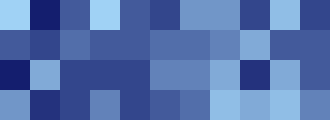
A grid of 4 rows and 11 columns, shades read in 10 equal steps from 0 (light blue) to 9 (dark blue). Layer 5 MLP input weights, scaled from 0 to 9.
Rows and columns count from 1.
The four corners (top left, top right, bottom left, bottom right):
0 7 3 4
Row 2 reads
6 7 5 6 6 5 5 4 2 6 6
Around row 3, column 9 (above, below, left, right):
2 2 2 2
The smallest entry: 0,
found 2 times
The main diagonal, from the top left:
0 7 7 4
